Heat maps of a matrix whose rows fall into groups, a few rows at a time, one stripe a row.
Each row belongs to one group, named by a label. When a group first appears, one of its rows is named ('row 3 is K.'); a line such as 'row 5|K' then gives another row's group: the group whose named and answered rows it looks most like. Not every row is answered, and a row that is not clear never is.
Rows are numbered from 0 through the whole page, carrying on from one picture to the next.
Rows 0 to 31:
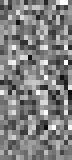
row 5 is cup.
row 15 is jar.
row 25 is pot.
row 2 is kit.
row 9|cup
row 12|cup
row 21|cup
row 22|cup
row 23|jar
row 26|jar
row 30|jar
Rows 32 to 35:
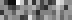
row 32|kit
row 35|jar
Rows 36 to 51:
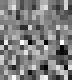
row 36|cup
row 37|cup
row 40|cup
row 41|jar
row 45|jar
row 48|pot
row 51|cup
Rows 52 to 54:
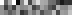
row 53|kit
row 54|pot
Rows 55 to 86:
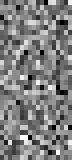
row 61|cup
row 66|pot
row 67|pot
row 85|kit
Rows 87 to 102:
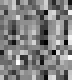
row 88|cup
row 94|pot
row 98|pot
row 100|jar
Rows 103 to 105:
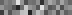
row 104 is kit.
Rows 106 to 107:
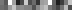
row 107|cup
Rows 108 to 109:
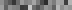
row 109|jar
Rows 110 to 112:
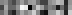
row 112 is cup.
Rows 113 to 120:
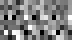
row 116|kit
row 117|pot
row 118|jar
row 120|kit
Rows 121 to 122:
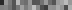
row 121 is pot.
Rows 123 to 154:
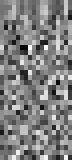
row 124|cup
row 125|cup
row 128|kit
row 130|kit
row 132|jar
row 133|jar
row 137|jar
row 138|pot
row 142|cup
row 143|pot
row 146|pot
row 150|cup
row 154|cup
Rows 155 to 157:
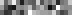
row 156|kit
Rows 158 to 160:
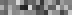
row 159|jar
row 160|pot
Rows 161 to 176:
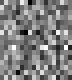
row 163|kit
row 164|pot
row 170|cup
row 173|pot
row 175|kit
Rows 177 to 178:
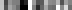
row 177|jar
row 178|jar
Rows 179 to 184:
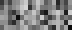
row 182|kit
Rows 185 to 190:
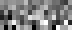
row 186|cup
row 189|cup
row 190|kit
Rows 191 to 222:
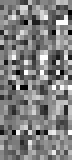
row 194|cup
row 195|jar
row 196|kit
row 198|kit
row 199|jar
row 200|pot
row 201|cup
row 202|cup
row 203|kit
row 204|cup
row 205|kit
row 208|pot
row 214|pot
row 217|pot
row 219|jar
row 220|jar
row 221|pot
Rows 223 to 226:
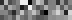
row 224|jar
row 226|pot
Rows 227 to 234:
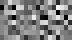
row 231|cup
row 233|kit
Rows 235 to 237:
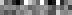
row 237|kit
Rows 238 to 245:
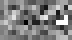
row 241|cup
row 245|jar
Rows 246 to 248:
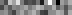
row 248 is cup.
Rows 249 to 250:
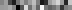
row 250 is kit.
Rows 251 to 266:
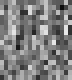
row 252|jar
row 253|jar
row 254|cup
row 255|pot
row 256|cup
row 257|cup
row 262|cup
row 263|pot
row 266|pot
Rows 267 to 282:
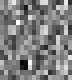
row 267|cup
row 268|jar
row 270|jar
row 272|cup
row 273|cup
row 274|kit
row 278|pot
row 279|jar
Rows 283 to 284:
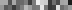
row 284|kit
